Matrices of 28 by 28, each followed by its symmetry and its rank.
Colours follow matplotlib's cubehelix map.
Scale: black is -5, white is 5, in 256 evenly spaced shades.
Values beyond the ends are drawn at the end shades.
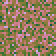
neither, full rank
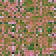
neither, rank five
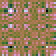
symmetric, rank two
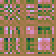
symmetric, rank two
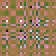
symmetric, rank two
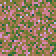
neither, full rank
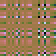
neither, rank one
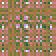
symmetric, rank two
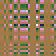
neither, rank one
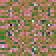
neither, rank five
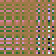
neither, rank one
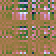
neither, rank two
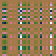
neither, rank one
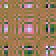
symmetric, rank two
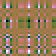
neither, rank one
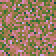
neither, full rank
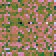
neither, rank five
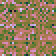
neither, rank five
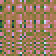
neither, rank two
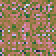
neither, rank five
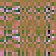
neither, rank two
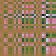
neither, rank one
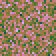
neither, full rank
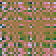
neither, rank two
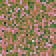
neither, full rank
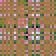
symmetric, rank two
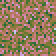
neither, full rank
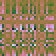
neither, rank two
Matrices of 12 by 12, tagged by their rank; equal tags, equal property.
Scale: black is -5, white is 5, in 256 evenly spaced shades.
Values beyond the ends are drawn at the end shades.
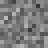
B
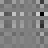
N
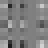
N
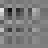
N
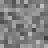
B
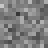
B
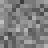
B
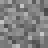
B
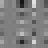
N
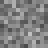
B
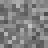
B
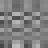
N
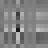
N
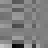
N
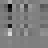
N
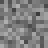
B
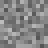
B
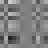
N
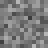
B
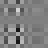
N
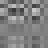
N
